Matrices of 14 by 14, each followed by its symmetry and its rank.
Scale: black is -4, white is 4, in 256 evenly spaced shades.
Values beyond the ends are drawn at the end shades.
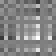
symmetric, rank one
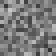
symmetric, full rank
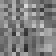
neither, rank two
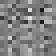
neither, rank three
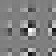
symmetric, rank one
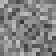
symmetric, full rank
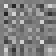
symmetric, rank two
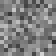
antisymmetric, full rank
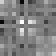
symmetric, rank two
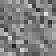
antisymmetric, full rank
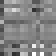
neither, rank two
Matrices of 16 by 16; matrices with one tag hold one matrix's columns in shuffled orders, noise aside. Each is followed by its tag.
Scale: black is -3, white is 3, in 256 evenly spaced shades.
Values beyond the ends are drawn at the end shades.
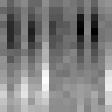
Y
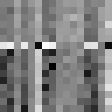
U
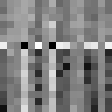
U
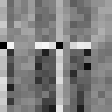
U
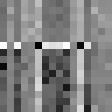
U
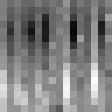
Y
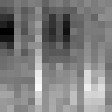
Y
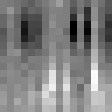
Y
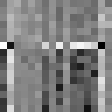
U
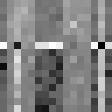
U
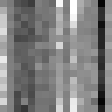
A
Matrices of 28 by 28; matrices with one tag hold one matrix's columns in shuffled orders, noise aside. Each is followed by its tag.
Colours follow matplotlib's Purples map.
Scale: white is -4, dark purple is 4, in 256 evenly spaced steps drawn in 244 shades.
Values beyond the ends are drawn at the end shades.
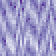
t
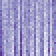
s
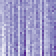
s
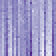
s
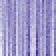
s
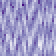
t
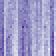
s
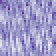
t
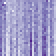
s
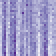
s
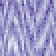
t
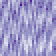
t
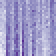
s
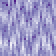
t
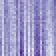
s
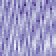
t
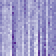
s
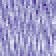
t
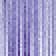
s
